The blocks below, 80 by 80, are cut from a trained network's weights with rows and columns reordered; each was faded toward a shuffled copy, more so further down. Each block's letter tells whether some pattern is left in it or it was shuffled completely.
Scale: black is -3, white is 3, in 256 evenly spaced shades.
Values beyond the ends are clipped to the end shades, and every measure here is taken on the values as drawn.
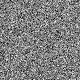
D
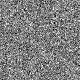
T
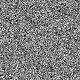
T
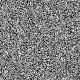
D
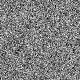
D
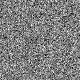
D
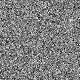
D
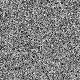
D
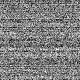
T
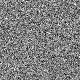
D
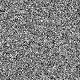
T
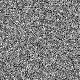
D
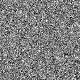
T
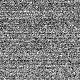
T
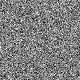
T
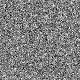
D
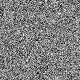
D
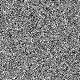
D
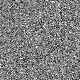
T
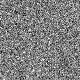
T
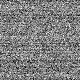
T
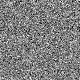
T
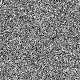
D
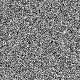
D
